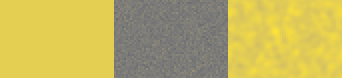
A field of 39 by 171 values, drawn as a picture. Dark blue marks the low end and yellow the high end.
The table splits into one row of 3 panels. Panel 1,1: very high, flat. Panel 1,2: middling, fine-grained, faint in contrast. Panel 1,3: very high, blotchy, faint in contrast.
